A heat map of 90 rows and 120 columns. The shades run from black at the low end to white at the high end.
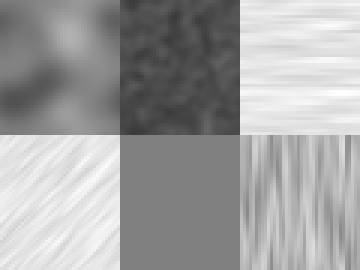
The table splits into 2 rows of 3 panels. Panel 1,1: middling, smooth. Panel 1,2: low, blotchy, faint in contrast. Panel 1,3: very high, streaked across, faint in contrast. Panel 2,1: very high, slanting up to the right, faint in contrast. Panel 2,2: middling, flat. Panel 2,3: high, streaked downward.
